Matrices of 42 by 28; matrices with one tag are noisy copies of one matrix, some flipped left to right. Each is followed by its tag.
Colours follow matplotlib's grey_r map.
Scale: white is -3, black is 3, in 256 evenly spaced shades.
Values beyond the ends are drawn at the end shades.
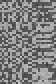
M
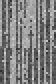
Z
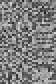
M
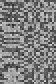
M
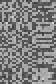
M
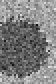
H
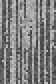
Z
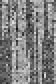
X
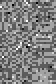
M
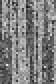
X
